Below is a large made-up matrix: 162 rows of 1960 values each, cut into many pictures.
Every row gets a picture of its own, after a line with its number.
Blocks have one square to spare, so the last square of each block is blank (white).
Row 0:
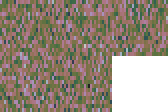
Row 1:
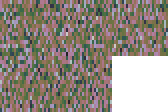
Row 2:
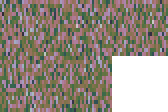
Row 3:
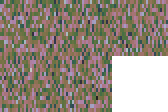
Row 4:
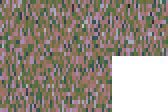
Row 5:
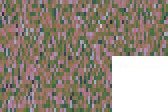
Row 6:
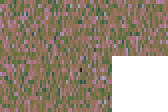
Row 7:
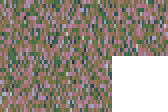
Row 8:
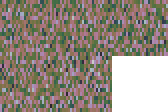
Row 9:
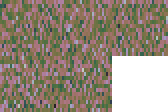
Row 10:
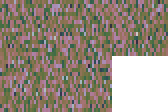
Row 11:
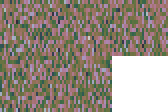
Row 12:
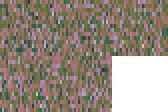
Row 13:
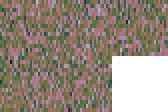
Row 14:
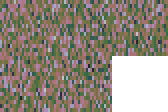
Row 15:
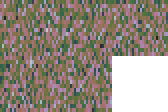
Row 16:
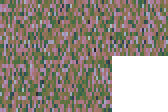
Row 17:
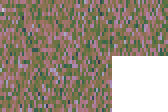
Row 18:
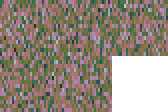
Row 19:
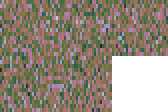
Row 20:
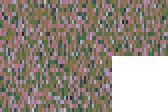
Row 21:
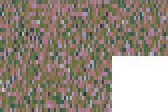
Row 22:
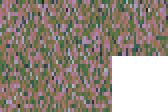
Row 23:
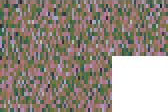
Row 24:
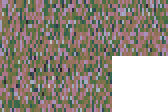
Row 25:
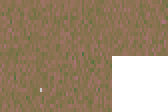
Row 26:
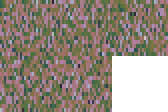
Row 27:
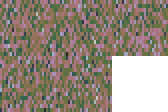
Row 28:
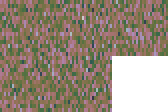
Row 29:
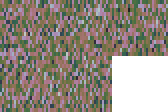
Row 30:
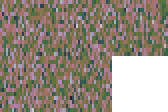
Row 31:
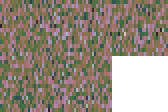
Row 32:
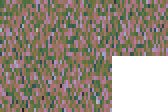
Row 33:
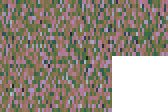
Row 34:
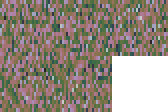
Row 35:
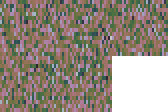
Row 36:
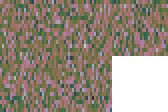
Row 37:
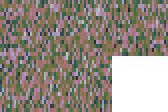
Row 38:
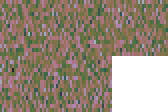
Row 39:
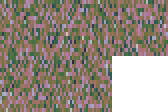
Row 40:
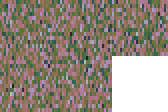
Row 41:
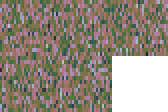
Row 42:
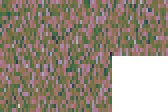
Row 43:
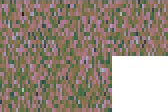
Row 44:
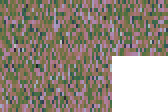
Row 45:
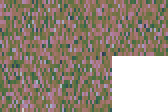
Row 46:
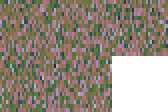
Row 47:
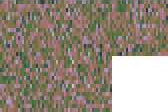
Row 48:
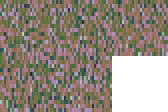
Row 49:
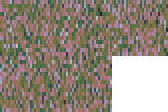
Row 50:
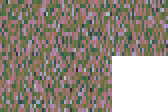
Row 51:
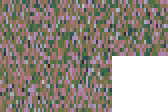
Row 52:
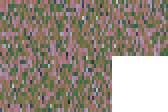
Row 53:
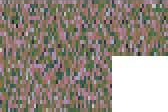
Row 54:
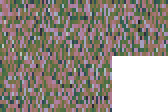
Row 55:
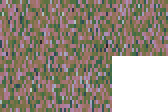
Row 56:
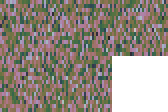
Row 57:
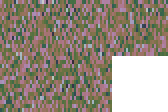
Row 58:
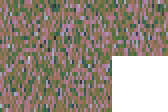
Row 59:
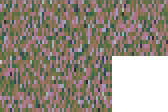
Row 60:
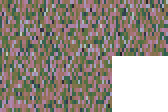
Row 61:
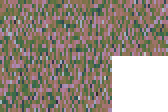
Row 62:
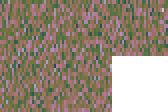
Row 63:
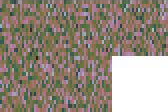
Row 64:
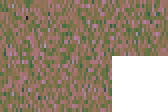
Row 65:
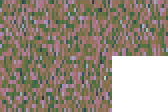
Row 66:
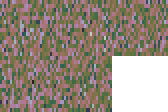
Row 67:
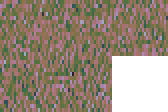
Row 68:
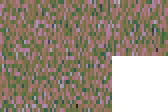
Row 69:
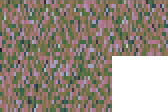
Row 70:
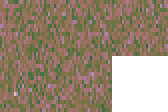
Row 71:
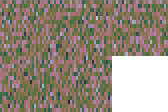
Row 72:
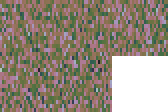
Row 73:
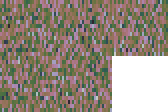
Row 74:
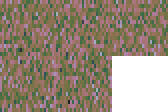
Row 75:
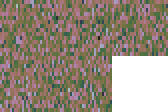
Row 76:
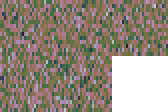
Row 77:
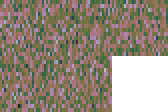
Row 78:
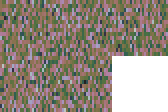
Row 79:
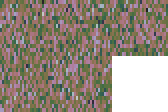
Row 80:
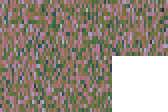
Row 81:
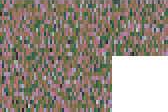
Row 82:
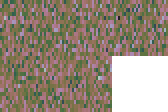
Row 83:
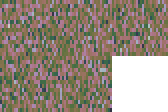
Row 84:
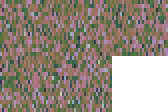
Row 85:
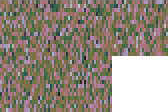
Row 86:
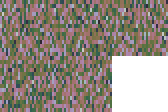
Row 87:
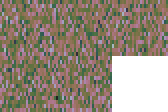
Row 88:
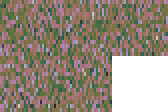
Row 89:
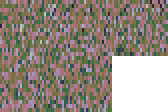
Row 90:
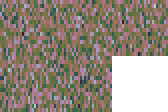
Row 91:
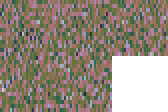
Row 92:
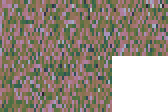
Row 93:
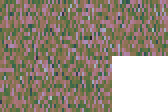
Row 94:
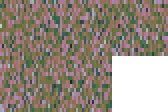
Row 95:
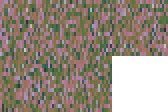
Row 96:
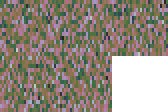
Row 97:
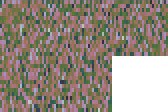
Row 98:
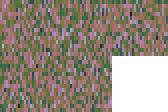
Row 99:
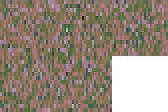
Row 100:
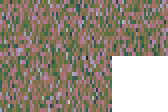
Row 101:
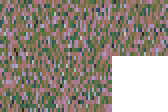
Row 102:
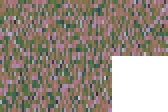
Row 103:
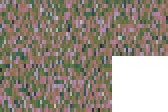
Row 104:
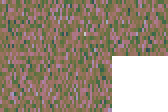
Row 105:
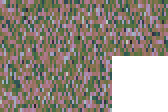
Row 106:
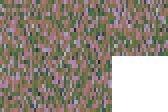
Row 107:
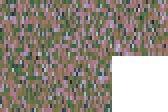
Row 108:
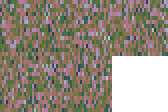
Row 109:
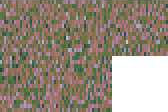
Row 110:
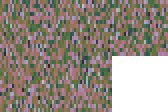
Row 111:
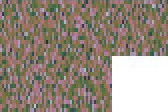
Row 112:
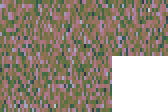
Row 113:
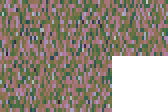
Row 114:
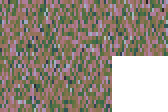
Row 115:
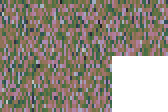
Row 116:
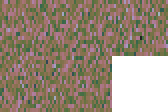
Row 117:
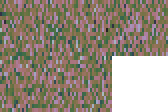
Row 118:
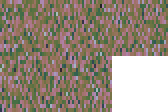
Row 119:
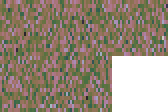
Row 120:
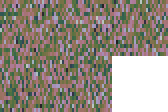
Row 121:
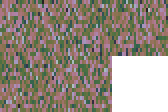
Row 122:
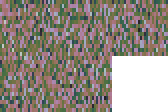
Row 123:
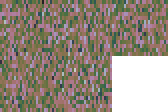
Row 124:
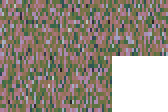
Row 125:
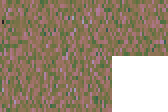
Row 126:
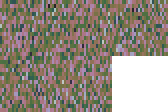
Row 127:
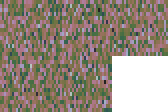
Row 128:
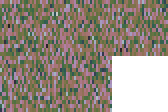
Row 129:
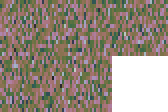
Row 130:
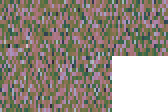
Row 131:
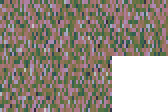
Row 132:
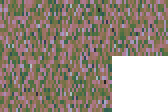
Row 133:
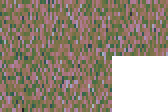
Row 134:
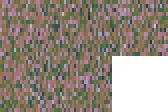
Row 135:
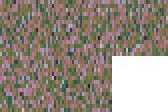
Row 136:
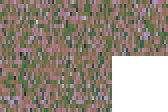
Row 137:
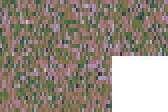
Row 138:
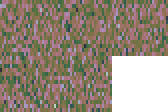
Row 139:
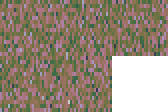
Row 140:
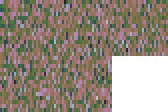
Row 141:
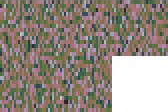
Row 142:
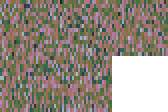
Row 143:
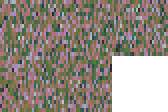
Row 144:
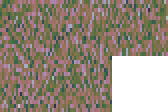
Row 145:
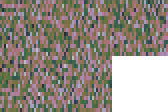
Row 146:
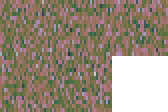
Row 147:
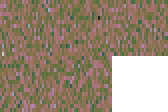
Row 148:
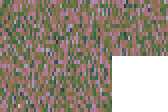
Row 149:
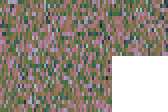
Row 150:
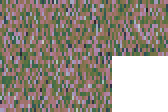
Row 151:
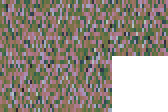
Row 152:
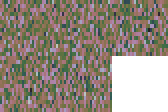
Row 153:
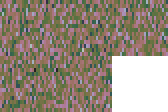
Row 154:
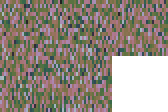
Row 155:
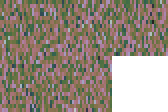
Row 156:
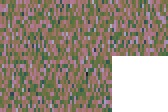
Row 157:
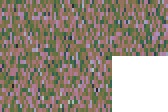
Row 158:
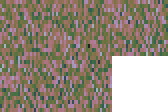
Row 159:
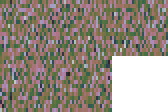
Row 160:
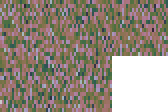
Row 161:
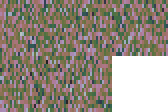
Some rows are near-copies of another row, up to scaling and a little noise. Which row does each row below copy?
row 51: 110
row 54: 122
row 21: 91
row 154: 142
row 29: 37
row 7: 39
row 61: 102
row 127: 132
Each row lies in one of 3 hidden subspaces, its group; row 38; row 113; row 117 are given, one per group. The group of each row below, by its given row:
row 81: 117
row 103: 117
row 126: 113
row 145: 38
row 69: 113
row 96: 113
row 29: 38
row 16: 38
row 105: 38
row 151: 38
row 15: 117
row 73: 38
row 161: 113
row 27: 38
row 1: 38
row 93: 113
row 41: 38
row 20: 113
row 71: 38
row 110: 38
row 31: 117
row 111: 113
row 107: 113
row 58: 38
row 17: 38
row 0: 117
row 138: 117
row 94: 117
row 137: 113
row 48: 113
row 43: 38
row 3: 38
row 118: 38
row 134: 113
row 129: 117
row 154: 113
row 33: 38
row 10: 38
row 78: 113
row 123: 117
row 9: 117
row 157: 38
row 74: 38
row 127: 38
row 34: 113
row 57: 117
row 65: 117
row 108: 113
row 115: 113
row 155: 113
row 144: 117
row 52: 38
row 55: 113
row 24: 113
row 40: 38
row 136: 117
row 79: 117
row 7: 38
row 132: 38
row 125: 38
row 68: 117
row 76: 113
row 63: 113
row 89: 113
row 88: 117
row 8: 38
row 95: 113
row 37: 38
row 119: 38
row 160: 113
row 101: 117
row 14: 38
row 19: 117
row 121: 117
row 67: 117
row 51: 38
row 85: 38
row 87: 113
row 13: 38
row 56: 113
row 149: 113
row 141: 113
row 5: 113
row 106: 38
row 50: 113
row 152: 113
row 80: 113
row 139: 38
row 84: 38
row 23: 113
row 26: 117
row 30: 113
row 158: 38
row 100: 38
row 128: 38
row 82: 113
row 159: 38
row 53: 113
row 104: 38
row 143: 113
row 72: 38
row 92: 113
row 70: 113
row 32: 117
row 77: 117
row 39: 38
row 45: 117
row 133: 117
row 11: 38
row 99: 38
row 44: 113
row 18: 117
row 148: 117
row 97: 113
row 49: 38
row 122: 117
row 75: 117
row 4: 113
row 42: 117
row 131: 38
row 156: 38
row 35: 113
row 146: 117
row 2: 113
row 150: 117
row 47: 117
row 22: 117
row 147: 117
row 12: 38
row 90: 113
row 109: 117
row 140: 38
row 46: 113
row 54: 117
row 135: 117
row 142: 113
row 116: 113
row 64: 38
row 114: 113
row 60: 113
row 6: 38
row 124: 113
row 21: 113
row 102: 117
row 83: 38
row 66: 113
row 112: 117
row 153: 113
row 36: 117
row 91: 113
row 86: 113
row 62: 113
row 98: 117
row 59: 117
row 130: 38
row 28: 38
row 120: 117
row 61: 117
